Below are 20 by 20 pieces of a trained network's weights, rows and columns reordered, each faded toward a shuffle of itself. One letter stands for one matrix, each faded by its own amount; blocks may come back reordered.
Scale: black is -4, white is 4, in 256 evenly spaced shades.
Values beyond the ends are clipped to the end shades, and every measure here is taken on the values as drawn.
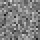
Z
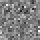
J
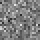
Z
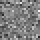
J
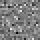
J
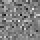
J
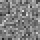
Z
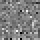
J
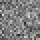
Z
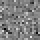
J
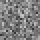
Z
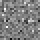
J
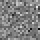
Z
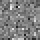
J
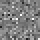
J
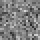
J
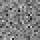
J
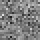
Z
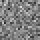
Z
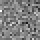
Z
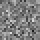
Z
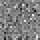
J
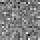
J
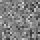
Z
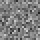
Z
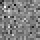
J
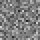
Z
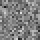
Z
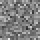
Z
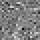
J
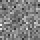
Z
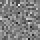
Z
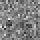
J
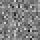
J
